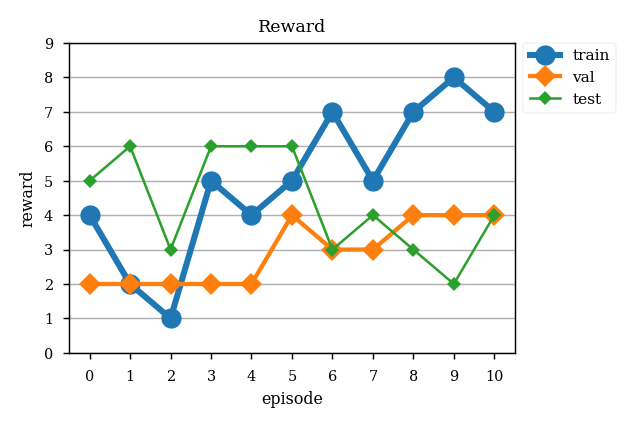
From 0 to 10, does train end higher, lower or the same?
higher
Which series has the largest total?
train
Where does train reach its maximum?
9
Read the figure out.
Title: Reward
x-axis: episode, ticks 0 1 2 3 4 5 6 7 8 9 10
y-axis: reward, ticks 0 1 2 3 4 5 6 7 8 9
Legend: train, val, test
Values:
train: 4 2 1 5 4 5 7 5 7 8 7
val: 2 2 2 2 2 4 3 3 4 4 4
test: 5 6 3 6 6 6 3 4 3 2 4
